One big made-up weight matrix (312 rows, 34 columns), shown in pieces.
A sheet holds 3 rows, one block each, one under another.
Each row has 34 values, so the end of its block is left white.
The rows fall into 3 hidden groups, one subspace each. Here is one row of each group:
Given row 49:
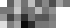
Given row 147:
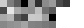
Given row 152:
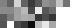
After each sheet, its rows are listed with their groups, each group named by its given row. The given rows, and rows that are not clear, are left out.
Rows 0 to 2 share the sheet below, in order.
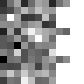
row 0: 152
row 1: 147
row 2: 49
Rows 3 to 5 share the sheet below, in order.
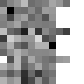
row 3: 147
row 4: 147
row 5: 49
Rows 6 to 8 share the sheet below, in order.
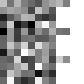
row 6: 152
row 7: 49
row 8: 152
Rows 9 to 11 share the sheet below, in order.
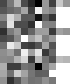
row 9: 152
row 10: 152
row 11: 147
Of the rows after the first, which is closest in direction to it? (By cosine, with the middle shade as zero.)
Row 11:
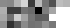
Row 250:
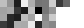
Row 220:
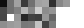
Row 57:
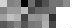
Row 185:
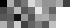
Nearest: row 250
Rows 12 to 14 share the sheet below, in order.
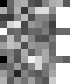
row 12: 147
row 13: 147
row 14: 147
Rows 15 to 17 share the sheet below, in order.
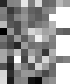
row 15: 147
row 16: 147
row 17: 49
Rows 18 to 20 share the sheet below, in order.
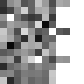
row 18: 152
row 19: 152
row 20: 147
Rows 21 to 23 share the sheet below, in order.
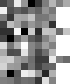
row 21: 147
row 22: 49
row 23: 152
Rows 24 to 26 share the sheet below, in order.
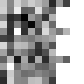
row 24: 49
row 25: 49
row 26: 49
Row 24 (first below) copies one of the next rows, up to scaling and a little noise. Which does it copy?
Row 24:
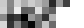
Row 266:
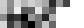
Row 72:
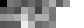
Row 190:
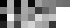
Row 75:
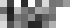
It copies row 266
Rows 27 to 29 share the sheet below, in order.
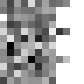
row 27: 49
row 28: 152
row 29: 147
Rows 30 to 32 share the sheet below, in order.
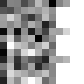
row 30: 152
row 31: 49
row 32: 49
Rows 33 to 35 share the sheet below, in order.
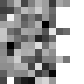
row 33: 152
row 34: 152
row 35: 152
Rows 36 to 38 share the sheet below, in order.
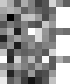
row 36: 152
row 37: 147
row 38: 49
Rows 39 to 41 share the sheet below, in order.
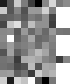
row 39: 147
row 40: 49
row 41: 152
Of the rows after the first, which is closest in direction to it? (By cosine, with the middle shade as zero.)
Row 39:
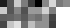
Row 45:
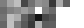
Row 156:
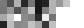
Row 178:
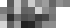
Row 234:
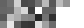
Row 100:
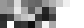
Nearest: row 156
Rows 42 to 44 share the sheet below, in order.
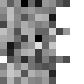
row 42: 147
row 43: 152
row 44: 147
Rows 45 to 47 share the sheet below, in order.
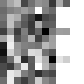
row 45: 152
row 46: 49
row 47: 152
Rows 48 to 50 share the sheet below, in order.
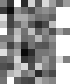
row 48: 49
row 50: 152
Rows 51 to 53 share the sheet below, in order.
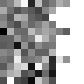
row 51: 147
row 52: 147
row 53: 152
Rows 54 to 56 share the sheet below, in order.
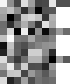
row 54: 152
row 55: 49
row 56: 147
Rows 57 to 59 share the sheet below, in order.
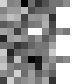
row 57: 147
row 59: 147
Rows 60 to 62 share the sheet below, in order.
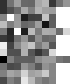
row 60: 152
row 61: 49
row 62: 49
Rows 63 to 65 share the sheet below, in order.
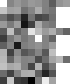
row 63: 49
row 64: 147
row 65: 152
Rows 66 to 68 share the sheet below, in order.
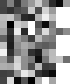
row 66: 152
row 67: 49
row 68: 152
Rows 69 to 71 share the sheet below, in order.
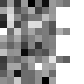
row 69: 49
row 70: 49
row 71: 147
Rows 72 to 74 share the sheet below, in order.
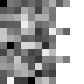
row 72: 49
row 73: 152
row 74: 152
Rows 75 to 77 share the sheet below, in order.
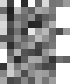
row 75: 49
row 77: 147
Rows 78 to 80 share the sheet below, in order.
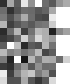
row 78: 147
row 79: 152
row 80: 49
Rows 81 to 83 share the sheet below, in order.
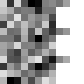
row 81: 147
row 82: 147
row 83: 147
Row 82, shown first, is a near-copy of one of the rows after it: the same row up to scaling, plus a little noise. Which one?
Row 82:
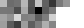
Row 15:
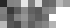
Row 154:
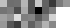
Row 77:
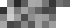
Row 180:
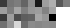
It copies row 154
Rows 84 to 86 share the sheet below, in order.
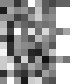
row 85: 49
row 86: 49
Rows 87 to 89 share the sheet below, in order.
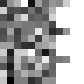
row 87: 147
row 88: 152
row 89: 49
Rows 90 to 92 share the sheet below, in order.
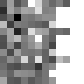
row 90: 147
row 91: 147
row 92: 147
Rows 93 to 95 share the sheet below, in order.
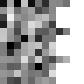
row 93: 49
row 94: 152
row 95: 147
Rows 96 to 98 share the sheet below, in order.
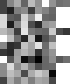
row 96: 49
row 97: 152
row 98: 147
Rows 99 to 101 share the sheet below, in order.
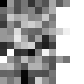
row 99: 49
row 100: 152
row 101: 49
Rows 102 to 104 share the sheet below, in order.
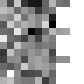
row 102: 147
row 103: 147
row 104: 152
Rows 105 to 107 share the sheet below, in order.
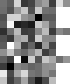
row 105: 152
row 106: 152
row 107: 49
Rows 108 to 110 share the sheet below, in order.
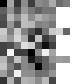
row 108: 49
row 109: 152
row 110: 147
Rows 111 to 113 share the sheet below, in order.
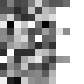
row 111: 152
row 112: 152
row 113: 147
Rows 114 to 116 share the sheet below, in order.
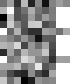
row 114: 49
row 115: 147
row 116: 49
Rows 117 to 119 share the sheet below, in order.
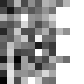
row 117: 49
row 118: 152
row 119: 49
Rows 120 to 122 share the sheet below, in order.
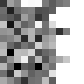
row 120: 147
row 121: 152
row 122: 147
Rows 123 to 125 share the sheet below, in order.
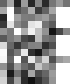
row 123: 49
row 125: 49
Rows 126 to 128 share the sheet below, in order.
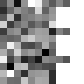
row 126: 147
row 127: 152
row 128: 147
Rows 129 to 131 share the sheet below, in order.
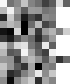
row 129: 49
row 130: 49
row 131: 152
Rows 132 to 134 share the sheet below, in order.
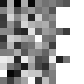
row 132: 49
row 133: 147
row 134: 152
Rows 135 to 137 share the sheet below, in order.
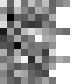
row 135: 49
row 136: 147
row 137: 147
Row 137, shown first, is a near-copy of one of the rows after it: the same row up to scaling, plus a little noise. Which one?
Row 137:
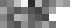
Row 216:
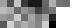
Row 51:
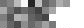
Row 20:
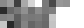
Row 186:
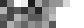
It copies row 51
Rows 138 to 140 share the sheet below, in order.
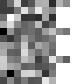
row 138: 152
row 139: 49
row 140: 152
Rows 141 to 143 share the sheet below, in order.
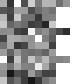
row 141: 49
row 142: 147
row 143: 49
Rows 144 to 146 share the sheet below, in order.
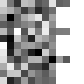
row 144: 152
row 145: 49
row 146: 147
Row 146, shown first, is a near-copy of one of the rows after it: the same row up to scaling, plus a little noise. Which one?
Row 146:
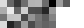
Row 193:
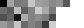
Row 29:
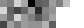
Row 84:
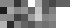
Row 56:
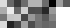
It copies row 56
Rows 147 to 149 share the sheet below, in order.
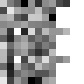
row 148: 49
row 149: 49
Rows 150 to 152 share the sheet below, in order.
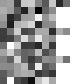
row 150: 152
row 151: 152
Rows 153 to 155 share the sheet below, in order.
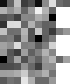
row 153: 147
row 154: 147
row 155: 49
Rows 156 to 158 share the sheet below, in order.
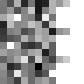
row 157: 152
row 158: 147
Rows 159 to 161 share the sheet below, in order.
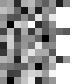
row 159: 152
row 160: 49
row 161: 152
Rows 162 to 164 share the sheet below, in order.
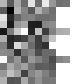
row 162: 49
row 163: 147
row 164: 147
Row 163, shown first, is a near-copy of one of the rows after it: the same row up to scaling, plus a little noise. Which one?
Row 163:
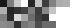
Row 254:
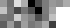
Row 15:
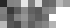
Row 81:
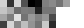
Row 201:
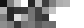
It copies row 201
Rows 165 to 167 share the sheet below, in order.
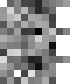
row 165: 147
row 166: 147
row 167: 147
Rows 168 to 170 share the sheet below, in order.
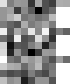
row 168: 147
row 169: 49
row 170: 49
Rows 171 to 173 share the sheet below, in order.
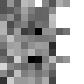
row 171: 147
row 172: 147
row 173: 147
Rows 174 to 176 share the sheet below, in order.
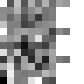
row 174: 49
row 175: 49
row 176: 49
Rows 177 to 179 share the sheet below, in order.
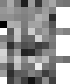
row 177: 147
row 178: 49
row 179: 49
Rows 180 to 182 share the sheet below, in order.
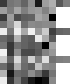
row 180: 147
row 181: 49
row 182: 49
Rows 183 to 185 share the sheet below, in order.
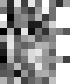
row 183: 49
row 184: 49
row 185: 147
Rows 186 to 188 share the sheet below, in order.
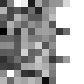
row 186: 147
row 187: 49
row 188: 152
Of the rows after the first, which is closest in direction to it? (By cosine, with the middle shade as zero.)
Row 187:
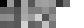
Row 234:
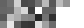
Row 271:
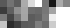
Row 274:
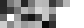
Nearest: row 271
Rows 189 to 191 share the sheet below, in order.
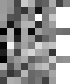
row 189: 152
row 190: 49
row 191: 147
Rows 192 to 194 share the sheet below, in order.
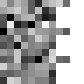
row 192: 152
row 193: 147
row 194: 147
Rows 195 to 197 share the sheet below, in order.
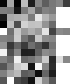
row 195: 49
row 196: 49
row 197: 152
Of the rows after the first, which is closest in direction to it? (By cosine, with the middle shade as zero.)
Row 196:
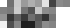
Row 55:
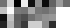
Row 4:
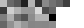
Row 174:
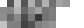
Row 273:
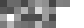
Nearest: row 174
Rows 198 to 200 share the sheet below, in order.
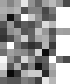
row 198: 152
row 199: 152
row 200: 152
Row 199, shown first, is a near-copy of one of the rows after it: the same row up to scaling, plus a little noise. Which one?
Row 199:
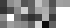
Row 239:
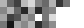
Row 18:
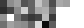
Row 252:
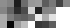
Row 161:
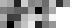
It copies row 18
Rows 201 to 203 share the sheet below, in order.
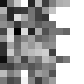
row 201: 147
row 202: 49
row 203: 49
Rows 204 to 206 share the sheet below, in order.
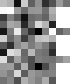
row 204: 49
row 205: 147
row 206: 147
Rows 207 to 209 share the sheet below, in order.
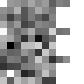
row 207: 49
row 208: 152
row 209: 152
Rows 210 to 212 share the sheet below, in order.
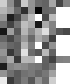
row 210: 152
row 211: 49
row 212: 147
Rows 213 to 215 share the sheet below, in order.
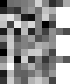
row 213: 152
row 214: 49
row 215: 49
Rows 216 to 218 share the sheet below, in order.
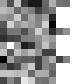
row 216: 147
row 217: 152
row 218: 49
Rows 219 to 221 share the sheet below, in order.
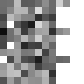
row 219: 152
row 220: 152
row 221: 147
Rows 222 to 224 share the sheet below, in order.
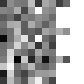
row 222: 147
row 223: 152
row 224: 49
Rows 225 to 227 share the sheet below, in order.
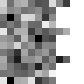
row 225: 152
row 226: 147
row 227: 152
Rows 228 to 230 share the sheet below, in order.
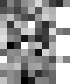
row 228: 152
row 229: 152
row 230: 49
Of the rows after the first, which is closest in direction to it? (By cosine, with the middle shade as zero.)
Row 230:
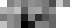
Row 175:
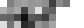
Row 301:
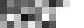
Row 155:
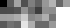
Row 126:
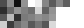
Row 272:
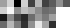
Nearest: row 175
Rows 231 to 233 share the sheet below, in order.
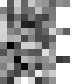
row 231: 49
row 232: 152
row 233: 152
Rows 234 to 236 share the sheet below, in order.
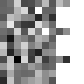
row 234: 152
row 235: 49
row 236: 49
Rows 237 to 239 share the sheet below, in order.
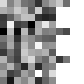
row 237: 152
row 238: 49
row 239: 152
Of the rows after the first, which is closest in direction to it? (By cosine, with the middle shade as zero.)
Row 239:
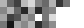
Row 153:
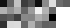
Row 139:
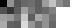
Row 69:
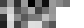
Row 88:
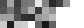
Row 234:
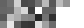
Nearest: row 88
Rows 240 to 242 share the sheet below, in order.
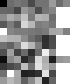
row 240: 49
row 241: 152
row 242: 152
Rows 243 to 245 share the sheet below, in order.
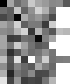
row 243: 147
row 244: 147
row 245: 49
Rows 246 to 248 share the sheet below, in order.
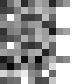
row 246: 152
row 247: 152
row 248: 49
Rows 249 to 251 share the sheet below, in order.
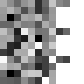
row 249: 152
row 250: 152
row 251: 152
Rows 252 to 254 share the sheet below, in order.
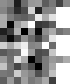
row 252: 152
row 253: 49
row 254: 147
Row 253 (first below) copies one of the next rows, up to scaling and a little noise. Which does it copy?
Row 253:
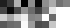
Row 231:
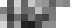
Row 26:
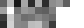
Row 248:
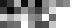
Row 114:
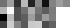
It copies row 248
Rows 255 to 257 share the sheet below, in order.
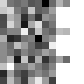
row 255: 49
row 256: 147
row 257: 49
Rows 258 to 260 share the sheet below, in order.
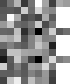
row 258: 152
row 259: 147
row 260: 147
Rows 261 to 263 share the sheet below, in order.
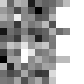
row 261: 147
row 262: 49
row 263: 147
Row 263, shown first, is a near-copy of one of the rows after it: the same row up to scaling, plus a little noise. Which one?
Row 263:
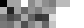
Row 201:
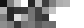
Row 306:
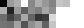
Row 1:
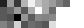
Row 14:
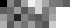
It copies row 306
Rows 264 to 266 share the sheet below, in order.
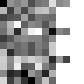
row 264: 147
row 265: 147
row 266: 49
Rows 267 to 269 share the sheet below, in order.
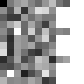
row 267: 147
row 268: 49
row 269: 152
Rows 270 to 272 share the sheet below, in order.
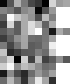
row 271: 147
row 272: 49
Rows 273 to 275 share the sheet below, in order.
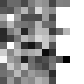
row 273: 152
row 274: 152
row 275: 147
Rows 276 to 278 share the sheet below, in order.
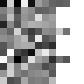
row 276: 49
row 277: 152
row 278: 147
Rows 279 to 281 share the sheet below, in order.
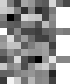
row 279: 152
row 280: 147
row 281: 147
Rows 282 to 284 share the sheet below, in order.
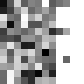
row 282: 49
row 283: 152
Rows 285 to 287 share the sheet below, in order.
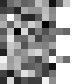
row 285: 152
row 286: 49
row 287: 152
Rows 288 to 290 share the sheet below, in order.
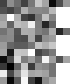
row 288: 152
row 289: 152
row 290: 49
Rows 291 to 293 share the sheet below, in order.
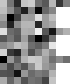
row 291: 152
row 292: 147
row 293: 147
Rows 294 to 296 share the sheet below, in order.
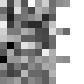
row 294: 49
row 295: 152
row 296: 147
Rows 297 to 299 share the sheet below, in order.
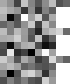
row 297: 152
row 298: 152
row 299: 152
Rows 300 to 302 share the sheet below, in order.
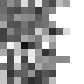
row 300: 147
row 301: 152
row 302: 49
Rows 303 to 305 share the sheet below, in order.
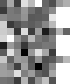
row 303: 147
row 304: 49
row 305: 147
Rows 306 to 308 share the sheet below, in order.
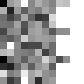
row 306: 147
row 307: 152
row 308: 49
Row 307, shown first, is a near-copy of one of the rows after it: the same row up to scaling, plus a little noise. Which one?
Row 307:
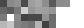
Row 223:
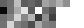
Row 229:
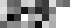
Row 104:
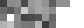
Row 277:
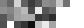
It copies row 104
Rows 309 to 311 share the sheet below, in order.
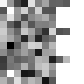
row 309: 147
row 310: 152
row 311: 152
